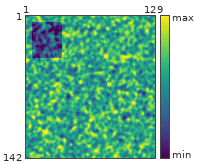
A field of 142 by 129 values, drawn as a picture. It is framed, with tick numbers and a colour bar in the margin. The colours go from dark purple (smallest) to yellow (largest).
Grain: blotchy. Odd patch: lower, in the top left. Ninth with the lowest average: top left. Average level on the scale: 60%.
